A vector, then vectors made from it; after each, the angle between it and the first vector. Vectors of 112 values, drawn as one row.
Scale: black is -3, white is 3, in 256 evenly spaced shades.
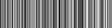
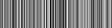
orthogonal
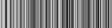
partly opposed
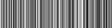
nearly opposite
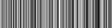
nearly opposite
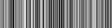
orthogonal
